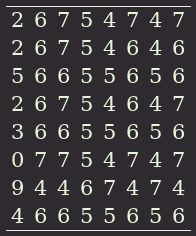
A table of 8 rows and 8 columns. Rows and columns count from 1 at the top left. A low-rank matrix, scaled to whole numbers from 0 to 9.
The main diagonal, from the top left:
2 6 6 5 5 7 7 6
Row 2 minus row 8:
-2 0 1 0 -1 0 -1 0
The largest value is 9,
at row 7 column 1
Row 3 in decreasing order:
6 6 6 6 5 5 5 5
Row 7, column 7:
7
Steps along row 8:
up same down same up down up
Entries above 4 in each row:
5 5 8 5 7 5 4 7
